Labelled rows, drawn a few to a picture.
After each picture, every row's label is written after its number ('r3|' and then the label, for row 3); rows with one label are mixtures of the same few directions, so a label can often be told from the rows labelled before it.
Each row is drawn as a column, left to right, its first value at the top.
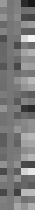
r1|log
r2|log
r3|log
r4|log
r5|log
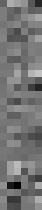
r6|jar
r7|jar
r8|jar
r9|log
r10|jar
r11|jar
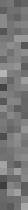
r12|jar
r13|log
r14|log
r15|log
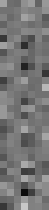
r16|log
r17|log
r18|log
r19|log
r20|log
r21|jar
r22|jar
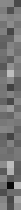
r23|log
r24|jar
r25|jar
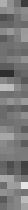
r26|jar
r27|jar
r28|jar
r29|jar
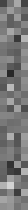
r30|jar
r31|jar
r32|log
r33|log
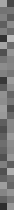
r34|log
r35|log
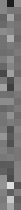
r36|jar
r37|jar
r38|jar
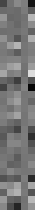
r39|jar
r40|log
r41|log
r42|jar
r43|jar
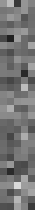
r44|log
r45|log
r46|jar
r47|jar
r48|log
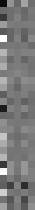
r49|log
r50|jar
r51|jar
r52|jar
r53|log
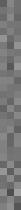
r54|log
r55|log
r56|log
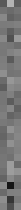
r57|jar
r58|jar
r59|log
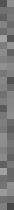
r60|log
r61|log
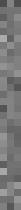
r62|log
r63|log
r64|jar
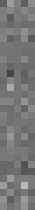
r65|jar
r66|jar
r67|log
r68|jar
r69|log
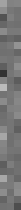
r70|jar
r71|log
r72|log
